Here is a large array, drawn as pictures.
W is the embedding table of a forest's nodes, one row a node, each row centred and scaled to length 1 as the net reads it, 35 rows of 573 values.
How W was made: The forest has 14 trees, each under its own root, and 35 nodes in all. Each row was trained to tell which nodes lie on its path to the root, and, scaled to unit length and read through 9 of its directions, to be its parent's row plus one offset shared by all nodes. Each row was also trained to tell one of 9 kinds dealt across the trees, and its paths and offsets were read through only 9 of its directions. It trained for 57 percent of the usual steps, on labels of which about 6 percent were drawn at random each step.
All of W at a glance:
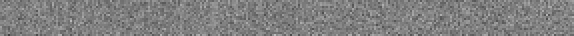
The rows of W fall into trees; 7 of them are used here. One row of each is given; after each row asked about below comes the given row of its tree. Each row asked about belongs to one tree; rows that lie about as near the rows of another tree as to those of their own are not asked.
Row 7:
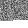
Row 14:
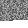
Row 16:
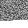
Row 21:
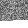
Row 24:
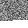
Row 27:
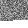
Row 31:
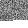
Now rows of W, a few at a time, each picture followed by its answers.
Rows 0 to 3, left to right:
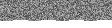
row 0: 27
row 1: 16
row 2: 16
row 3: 31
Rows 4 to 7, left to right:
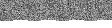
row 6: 31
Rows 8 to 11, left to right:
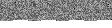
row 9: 31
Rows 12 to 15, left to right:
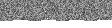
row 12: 21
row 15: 14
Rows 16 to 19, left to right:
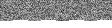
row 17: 7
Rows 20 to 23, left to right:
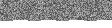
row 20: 27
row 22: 21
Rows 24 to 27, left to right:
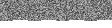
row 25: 16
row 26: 14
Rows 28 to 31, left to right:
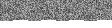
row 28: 14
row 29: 27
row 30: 14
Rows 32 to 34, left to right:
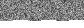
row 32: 16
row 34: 27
